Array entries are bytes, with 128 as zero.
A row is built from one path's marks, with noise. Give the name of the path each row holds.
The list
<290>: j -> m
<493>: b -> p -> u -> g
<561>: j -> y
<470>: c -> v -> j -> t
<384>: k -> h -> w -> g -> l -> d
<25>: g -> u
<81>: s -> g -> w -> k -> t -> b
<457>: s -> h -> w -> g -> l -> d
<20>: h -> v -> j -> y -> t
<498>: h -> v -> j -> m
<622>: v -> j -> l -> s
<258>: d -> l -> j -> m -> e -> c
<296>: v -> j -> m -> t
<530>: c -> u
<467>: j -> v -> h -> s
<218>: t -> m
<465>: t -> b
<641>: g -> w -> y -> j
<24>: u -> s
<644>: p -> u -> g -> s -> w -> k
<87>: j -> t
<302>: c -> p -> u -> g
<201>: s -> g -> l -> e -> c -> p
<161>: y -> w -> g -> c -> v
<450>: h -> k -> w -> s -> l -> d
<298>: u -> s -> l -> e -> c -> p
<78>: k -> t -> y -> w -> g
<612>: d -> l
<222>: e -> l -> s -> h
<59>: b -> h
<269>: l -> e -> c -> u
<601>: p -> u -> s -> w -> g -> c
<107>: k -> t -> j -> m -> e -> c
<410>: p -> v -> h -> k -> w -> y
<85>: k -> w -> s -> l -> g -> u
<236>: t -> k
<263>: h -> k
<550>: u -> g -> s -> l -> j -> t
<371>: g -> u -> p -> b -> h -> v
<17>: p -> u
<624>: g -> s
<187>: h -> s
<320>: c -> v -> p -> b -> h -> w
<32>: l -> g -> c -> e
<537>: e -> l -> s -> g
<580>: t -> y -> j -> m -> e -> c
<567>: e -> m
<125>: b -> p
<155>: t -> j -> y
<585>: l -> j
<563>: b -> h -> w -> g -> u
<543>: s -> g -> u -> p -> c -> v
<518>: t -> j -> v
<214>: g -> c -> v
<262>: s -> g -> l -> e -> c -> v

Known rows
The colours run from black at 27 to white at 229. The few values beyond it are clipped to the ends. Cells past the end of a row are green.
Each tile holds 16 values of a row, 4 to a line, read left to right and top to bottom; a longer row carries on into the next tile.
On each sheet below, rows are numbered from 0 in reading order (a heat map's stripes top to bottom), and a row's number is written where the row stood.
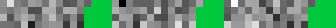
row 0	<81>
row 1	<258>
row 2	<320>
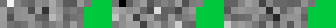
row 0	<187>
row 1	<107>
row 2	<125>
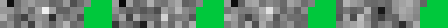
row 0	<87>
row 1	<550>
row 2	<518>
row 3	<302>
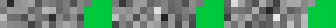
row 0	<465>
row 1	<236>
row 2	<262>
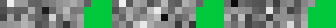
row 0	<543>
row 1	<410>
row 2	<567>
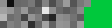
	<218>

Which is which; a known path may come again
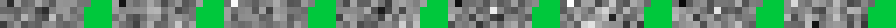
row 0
<25>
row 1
<585>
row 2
<187>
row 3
<32>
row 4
<218>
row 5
<410>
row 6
<107>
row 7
<81>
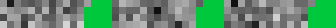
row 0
<258>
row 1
<302>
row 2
<550>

